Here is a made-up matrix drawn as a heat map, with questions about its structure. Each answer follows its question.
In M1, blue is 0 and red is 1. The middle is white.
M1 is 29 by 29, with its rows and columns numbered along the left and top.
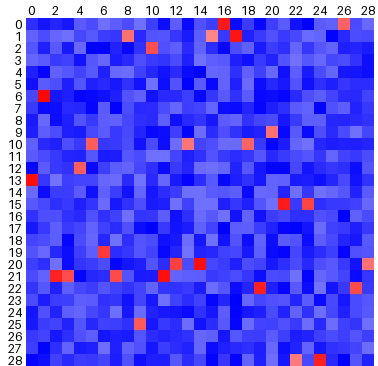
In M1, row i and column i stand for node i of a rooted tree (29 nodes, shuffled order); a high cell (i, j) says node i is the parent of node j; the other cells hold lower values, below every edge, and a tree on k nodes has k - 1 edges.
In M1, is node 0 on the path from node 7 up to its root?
no
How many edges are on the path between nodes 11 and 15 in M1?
2
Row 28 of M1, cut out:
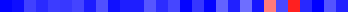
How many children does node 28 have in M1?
2
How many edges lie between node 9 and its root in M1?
1
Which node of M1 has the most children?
21
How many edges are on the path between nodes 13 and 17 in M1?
6
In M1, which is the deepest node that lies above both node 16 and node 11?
21
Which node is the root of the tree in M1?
25
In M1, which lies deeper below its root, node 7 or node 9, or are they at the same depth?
node 7
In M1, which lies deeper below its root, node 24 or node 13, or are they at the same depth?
node 13
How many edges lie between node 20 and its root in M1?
2
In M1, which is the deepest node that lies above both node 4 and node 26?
20
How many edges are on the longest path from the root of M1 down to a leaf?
14
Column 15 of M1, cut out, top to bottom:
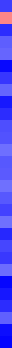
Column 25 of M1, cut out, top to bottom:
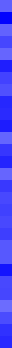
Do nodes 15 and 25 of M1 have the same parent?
no
